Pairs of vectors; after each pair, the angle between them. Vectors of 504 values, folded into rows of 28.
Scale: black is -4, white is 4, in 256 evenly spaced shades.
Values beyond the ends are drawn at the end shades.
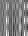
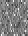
orthogonal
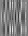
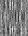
nearly parallel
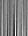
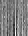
nearly parallel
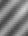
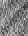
partly opposed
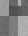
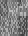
partly opposed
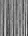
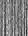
nearly opposite
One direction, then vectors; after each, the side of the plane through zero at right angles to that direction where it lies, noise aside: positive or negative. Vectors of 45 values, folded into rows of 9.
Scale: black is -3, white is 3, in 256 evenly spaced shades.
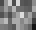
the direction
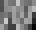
positive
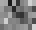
negative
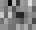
negative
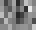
negative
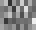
negative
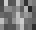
positive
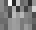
positive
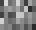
positive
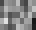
positive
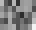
negative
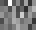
positive
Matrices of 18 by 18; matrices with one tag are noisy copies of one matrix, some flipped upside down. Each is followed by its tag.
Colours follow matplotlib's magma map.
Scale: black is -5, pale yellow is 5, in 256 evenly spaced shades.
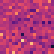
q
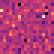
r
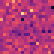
q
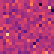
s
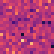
q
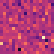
r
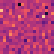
r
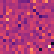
s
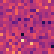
q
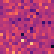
q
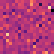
s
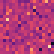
s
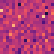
r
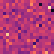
s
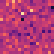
q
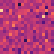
r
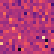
r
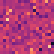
s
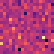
r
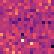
q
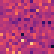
q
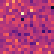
q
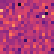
r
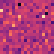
r
